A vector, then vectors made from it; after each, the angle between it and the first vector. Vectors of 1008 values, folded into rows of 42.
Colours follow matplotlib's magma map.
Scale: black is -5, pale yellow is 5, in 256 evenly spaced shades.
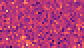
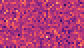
partly aligned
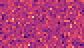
orthogonal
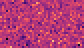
nearly opposite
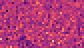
nearly opposite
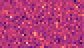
orthogonal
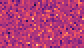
orthogonal
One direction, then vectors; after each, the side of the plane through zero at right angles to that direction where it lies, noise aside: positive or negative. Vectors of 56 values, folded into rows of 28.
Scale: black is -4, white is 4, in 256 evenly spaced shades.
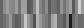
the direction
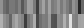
negative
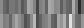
negative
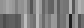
positive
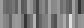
negative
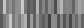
positive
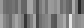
negative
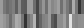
negative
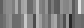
positive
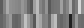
positive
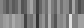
negative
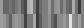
negative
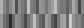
negative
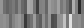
negative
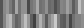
positive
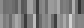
negative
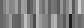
positive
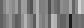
positive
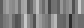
positive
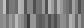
negative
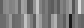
positive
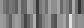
negative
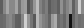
positive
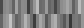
positive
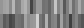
positive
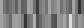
negative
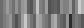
positive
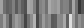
negative
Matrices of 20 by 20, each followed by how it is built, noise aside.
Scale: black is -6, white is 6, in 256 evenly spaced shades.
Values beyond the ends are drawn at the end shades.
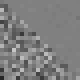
lower triangular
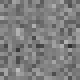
low rank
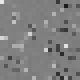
sparse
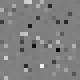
sparse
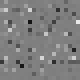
sparse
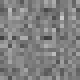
low rank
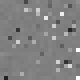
sparse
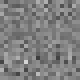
low rank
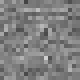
low rank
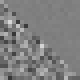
lower triangular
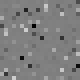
sparse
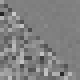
lower triangular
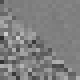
lower triangular
